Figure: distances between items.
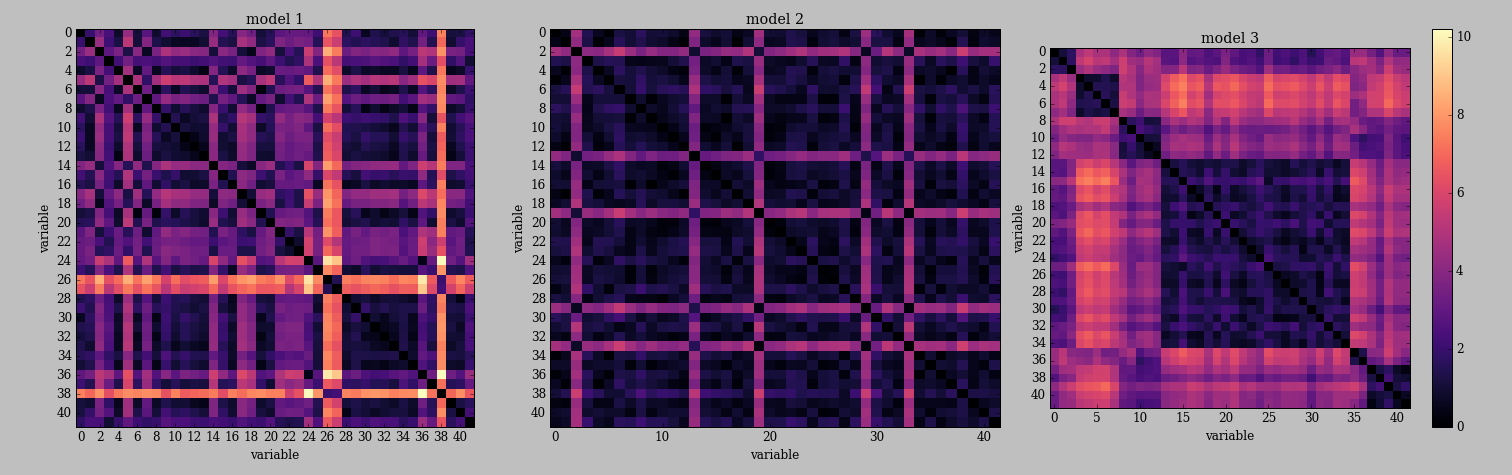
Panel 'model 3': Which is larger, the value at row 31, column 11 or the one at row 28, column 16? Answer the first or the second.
the first
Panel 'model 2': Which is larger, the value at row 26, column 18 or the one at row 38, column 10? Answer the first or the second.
the second
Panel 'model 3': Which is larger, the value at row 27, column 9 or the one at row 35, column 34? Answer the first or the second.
the second
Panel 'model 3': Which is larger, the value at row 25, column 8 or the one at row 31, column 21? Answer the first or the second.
the first
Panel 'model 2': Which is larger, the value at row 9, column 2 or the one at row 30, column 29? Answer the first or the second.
the first
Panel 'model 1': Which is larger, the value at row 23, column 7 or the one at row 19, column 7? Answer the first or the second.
the second
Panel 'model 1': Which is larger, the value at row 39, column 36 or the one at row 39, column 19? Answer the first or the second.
the first
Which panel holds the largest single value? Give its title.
model 1
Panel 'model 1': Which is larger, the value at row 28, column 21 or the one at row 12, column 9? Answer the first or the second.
the first
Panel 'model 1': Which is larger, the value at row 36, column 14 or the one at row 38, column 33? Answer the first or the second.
the second
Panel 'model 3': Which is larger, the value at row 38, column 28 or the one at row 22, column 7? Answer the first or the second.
the second
